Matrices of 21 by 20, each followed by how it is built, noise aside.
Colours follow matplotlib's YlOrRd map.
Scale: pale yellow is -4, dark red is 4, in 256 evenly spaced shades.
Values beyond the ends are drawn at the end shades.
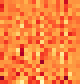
low rank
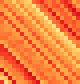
Toeplitz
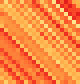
Toeplitz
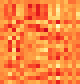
low rank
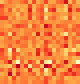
low rank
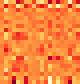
low rank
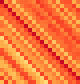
Toeplitz
